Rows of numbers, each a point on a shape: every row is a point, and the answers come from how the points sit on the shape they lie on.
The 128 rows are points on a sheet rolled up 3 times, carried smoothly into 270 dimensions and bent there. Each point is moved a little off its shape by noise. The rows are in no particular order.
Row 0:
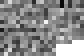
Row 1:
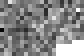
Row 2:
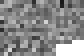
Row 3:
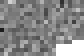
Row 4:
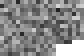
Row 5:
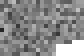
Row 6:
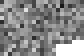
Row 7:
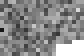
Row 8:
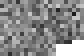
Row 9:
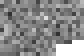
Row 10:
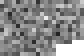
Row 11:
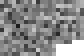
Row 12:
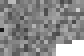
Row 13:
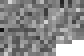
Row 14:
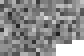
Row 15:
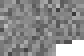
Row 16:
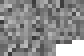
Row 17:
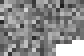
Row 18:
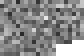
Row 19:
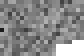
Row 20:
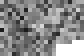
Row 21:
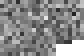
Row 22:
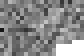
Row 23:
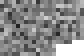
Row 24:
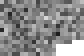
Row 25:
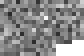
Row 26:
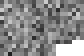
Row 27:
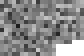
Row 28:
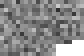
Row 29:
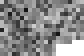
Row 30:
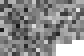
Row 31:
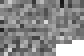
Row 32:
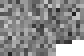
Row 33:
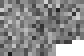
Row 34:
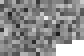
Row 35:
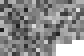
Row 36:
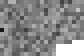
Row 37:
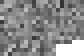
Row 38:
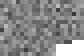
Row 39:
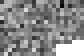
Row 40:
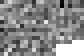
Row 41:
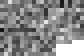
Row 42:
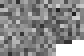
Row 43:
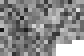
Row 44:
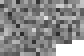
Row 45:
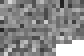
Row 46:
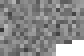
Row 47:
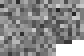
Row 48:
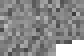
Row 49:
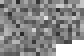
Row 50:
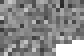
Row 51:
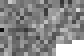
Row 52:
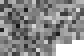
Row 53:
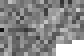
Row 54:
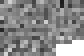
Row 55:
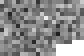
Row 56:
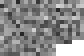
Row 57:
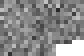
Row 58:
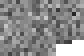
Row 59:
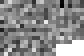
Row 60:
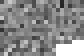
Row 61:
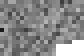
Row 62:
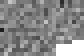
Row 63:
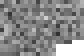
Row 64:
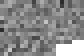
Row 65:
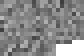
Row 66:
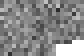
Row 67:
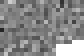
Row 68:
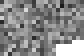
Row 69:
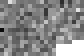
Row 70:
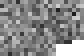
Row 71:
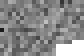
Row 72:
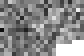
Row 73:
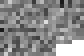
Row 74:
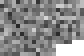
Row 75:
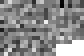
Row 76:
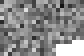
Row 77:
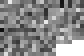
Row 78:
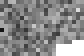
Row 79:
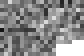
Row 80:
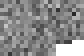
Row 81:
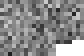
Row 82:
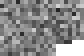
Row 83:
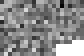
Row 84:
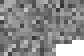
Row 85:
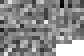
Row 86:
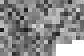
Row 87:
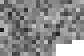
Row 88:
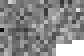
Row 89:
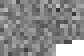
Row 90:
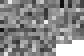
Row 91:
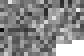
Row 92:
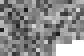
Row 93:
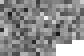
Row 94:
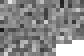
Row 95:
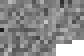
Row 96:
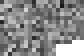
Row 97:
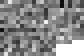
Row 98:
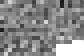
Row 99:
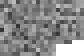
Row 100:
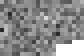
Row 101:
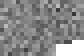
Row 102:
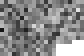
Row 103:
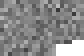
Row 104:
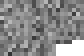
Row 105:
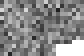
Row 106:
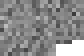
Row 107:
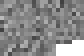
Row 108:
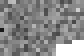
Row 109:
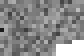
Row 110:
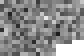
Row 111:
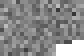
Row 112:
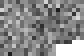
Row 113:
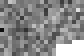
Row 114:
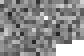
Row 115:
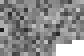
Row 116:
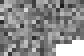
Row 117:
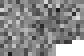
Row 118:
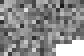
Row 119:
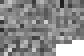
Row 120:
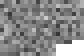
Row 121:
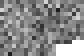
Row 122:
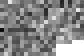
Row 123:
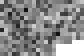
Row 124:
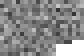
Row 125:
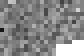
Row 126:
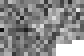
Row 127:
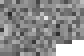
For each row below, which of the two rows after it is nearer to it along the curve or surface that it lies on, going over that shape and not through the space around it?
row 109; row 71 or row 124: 71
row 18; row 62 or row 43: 43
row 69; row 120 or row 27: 27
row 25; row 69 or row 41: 69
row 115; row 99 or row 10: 10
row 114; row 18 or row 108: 18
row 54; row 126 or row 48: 48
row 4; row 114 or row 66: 114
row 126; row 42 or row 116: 116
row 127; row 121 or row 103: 103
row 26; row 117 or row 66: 117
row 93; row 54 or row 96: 54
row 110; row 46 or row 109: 109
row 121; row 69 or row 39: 39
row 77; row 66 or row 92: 92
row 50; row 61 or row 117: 61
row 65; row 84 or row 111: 111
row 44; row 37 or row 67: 37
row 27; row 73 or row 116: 73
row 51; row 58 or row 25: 25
